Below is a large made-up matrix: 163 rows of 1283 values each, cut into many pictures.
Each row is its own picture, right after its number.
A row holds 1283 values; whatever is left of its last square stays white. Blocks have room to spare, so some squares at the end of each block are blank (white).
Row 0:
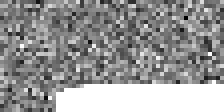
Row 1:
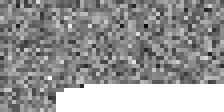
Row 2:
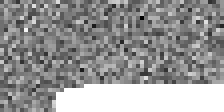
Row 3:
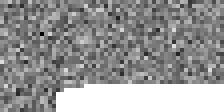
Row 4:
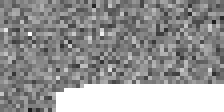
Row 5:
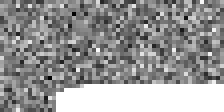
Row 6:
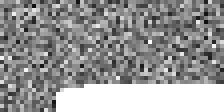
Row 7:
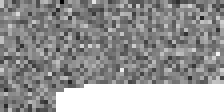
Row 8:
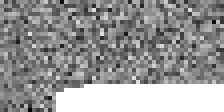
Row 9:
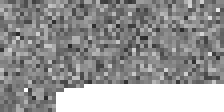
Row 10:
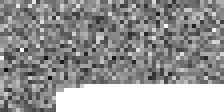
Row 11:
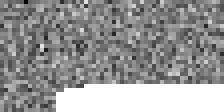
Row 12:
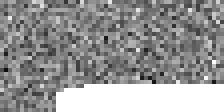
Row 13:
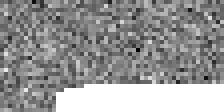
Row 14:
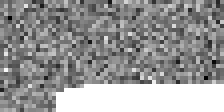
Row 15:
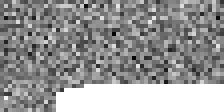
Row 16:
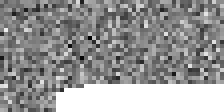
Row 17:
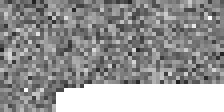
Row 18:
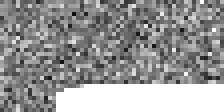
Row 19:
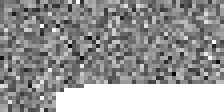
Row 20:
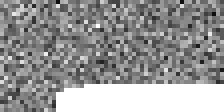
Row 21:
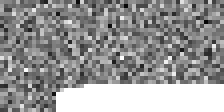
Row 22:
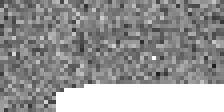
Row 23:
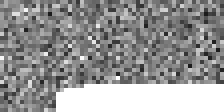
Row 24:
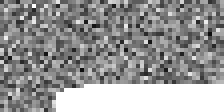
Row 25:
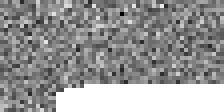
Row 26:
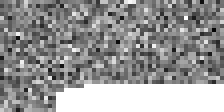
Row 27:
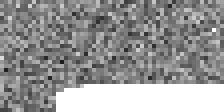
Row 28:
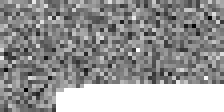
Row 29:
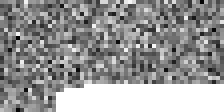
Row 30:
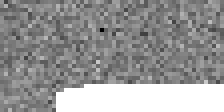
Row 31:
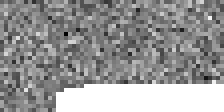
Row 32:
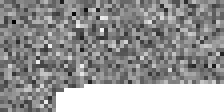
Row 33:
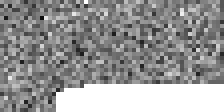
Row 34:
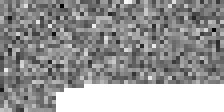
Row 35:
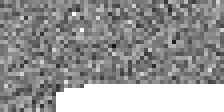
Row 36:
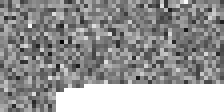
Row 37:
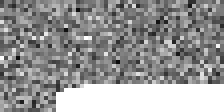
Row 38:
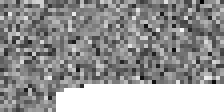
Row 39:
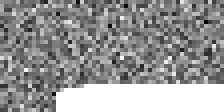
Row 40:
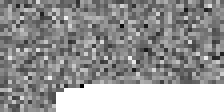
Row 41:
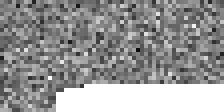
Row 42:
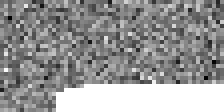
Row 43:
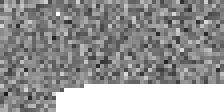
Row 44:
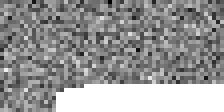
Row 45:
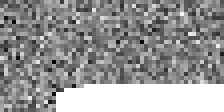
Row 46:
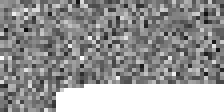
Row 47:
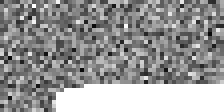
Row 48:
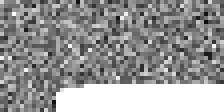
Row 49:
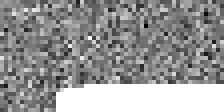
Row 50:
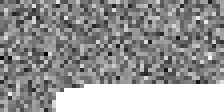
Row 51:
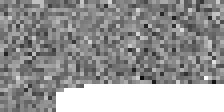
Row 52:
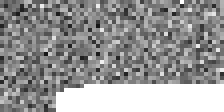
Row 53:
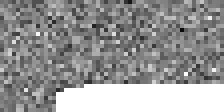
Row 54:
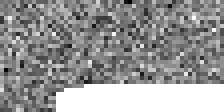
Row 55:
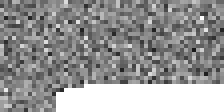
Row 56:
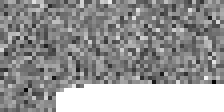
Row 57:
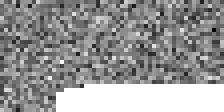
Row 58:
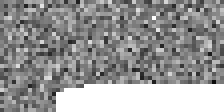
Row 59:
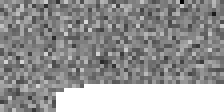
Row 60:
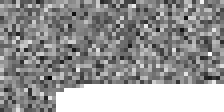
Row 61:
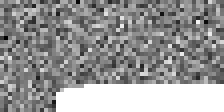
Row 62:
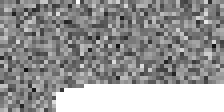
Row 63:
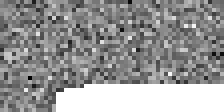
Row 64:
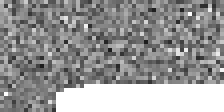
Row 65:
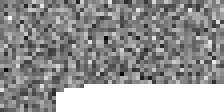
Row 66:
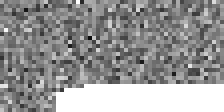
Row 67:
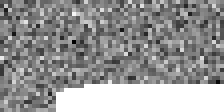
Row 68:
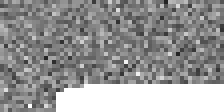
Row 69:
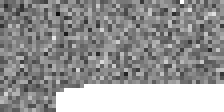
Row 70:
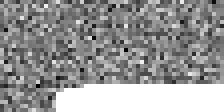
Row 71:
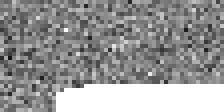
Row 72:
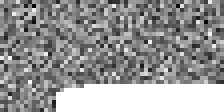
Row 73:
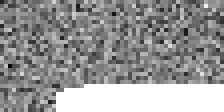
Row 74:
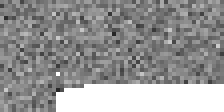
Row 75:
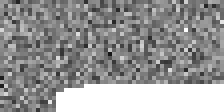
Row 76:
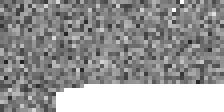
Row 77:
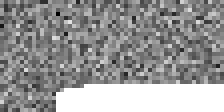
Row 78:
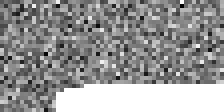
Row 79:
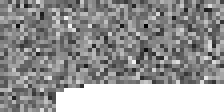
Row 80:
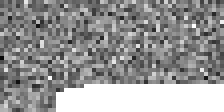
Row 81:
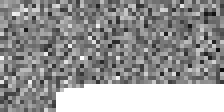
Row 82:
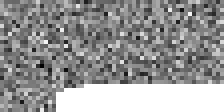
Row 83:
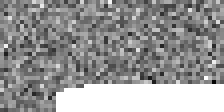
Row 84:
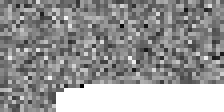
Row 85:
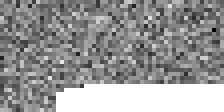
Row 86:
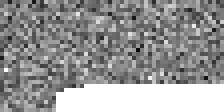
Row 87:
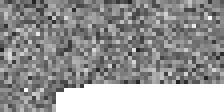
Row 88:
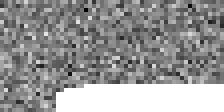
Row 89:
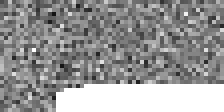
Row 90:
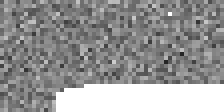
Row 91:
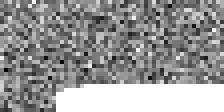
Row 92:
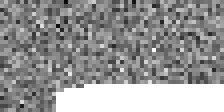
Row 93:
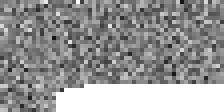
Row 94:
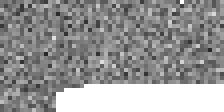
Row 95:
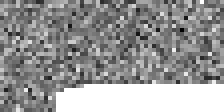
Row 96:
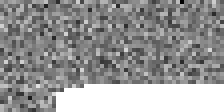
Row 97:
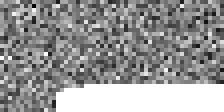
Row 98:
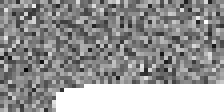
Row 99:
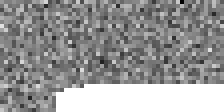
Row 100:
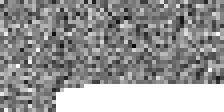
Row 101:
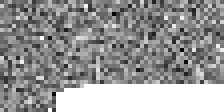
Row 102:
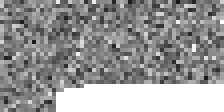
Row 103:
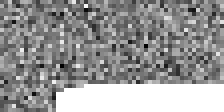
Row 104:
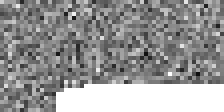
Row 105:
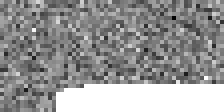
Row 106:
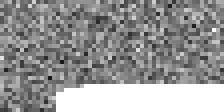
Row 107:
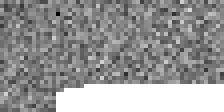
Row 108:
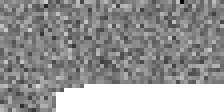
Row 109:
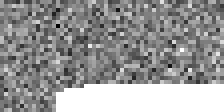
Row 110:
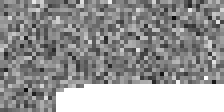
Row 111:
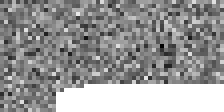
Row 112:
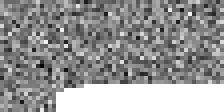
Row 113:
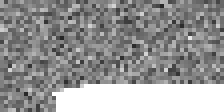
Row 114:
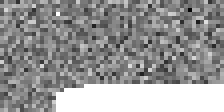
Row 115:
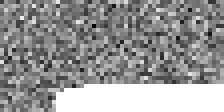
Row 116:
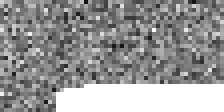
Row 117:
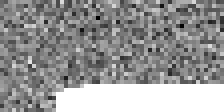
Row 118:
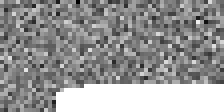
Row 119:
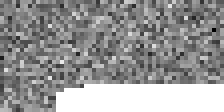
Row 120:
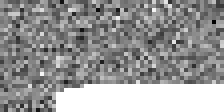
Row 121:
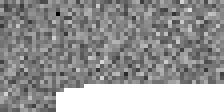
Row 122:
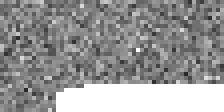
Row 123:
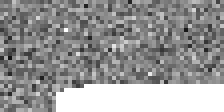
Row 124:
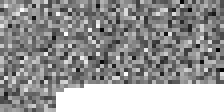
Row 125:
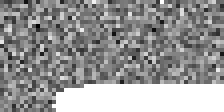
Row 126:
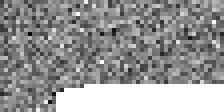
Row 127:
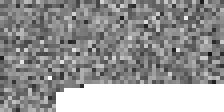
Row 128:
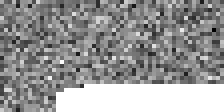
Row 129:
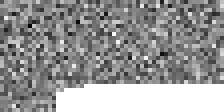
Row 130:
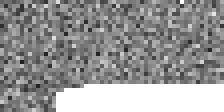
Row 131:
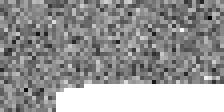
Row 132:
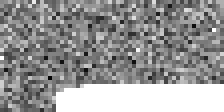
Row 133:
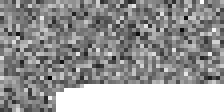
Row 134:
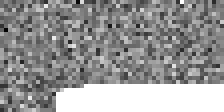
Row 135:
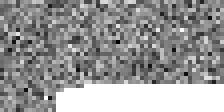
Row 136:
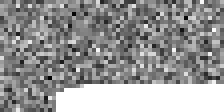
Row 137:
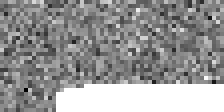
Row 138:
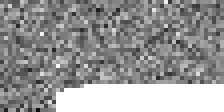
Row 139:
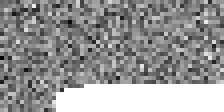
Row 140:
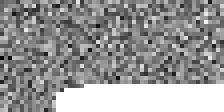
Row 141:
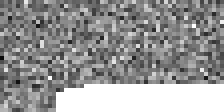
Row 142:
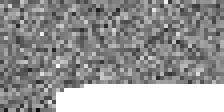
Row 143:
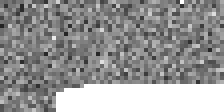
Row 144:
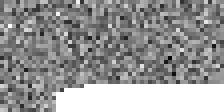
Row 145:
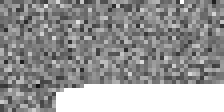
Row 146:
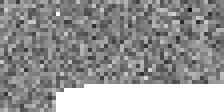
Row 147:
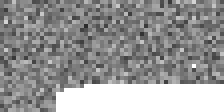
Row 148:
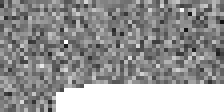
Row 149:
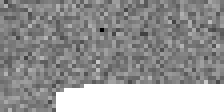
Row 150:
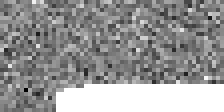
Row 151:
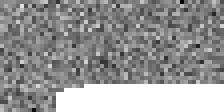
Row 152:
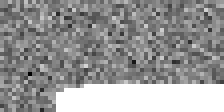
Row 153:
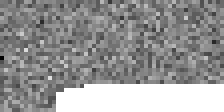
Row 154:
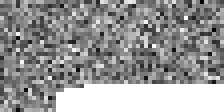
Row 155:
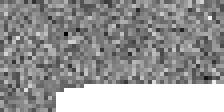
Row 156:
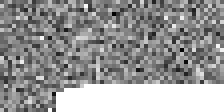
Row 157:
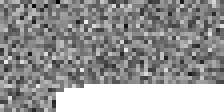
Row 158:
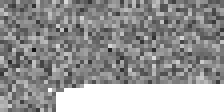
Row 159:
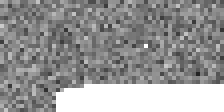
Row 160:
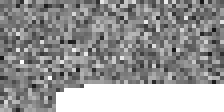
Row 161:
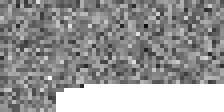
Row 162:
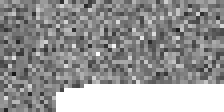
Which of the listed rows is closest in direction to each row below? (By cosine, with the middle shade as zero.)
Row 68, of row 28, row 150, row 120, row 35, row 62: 35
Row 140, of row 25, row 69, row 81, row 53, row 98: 98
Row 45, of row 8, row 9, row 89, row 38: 8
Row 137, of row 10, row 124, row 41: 10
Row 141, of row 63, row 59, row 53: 63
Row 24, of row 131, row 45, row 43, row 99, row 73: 43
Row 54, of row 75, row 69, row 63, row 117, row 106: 106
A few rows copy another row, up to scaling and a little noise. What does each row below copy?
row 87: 17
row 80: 141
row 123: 71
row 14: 42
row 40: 84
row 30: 149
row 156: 101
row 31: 155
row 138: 142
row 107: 121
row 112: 82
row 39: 21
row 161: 1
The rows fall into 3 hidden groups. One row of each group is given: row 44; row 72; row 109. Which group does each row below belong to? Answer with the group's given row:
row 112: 109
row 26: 44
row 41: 44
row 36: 109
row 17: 44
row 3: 109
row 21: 72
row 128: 44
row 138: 109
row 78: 72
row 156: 109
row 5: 44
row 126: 109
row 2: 72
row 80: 44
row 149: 109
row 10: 44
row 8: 109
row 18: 44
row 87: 44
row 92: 109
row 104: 109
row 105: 44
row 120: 109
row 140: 72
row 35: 109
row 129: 109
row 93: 72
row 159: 109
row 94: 72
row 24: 72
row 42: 44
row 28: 44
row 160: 44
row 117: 109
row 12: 44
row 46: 72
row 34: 44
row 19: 72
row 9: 44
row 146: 72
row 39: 72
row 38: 44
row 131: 44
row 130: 72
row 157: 72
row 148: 109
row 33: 109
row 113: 109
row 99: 72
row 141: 44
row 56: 44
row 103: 109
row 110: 44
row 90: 72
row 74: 109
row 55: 109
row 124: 72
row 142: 109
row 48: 72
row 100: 109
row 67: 109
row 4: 109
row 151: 72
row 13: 44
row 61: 72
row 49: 72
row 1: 44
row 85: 44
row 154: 44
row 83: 44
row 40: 44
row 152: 44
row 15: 109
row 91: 44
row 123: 109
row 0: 44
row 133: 44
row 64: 109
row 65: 44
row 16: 72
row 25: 109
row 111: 109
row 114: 72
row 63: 44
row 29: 44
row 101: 109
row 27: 44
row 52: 72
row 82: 109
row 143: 72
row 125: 109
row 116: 109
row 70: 72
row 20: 72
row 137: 44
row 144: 72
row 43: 72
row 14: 44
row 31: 44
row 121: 72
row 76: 72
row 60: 44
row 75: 109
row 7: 109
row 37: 109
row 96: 72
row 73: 109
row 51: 44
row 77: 72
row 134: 72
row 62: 72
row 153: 44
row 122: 44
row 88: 109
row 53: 44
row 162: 109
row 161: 44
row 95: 44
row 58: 44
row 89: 109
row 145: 72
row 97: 72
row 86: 44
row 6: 72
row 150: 44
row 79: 44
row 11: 109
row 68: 109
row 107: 72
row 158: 109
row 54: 44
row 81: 72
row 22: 109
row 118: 72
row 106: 44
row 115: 72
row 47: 72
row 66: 72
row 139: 72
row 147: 109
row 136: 44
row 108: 72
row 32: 109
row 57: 44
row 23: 72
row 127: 44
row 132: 44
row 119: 44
